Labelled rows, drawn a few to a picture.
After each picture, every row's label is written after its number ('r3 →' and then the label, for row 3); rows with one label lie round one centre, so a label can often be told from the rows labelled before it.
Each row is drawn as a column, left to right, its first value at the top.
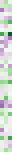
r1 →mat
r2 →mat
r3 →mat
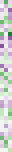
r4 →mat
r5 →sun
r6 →mat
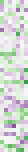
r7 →sun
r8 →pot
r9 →pot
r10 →pot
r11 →mat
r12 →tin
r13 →mat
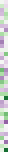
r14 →mat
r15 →tin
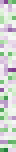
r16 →tin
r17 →tin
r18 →sun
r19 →sun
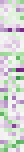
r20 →tin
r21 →tin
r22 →sun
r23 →pot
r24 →sun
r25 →sun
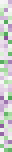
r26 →pot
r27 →mat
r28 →tin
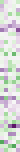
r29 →sun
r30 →tin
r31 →pot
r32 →pot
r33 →sun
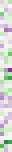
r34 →pot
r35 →sun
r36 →sun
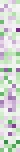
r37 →mat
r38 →sun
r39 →pot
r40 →pot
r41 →sun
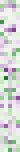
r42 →mat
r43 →sun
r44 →tin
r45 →sun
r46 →pot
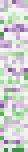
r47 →mat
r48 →tin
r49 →sun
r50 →tin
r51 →tin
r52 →tin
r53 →sun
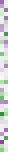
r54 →tin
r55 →mat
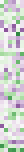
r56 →pot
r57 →sun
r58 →tin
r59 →tin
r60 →mat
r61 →tin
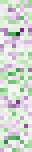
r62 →sun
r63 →sun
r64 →mat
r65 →mat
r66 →mat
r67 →sun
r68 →pot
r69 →sun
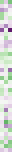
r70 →sun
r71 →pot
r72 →sun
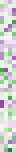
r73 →mat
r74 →sun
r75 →tin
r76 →mat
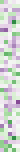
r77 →sun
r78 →tin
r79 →pot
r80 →mat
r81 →mat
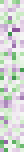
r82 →sun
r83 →tin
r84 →mat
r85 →sun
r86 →sun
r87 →pot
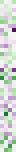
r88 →sun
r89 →mat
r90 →pot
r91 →sun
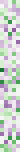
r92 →pot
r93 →tin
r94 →mat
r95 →sun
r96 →mat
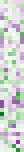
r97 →mat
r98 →sun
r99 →pot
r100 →pot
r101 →tin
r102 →mat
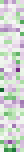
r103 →sun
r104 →tin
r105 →tin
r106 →tin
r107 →sun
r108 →mat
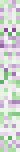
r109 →mat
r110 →sun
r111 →mat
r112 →tin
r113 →mat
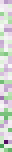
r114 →pot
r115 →tin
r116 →tin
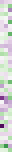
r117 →pot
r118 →pot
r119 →mat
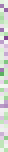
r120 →sun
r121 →mat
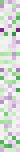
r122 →sun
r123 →pot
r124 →pot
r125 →mat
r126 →sun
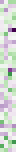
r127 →pot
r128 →mat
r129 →sun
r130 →sun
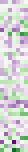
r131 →tin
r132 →pot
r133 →mat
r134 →tin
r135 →tin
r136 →mat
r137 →mat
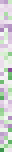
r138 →tin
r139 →pot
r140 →sun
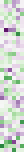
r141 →pot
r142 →sun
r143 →sun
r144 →tin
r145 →mat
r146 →pot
